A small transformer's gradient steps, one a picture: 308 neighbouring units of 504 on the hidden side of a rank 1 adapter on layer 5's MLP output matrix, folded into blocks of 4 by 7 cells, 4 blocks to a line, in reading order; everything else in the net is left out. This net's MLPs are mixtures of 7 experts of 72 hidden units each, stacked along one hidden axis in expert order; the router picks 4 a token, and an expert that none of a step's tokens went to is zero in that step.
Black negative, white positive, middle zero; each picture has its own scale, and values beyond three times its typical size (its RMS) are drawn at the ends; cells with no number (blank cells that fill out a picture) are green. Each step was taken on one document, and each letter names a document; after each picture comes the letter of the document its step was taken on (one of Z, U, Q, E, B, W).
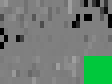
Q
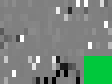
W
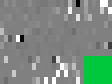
W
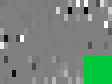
W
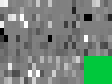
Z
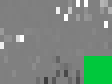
W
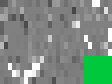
Z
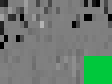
Q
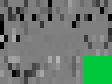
Q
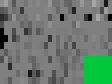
Z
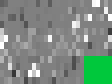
Z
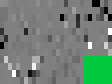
Z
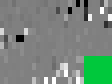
W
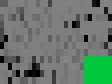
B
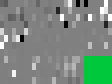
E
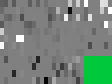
W
